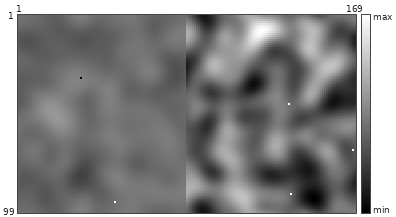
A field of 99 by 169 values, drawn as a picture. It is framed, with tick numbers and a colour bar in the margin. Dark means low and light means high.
Ninth with the highest average: top right. Ninth with the lowest average: bottom right. Average level on the scale: 40%. Seam: vertical, 50% of the way across, the left part calmer. Lone odd cells: 5, 4 higher and 1 lower than their neighbours. Slope: none. Mirror symmetry: none. Histogram: heavy tails on both sides.
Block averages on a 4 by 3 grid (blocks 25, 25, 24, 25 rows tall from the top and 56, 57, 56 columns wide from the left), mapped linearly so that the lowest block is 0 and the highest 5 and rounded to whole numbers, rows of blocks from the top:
135 | 321 | 332 | 230
